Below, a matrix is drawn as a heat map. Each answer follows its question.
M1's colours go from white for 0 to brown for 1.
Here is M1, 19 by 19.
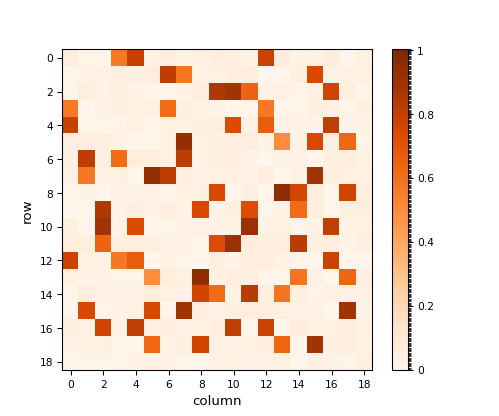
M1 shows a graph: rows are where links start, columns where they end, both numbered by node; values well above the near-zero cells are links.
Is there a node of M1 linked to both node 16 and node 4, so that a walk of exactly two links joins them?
yes
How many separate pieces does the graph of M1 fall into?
2
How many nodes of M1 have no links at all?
1
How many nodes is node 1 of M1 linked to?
3
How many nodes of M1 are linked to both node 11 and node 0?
0
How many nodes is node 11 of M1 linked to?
4
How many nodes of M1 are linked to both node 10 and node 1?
0
